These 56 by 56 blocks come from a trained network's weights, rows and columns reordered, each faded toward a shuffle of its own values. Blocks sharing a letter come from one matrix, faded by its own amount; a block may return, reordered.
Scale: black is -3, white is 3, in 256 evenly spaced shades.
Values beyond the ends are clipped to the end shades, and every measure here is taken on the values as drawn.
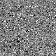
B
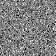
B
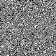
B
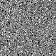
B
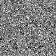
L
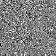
B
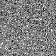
B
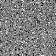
B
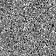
L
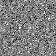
B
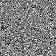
B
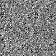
B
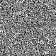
L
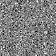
B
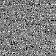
L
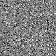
L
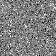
B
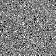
B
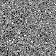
B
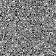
B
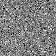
L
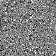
B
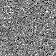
B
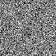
L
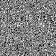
L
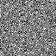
B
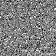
L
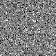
B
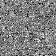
L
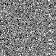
B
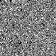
L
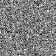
L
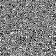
B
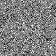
B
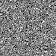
L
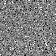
B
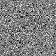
L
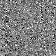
B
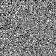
L
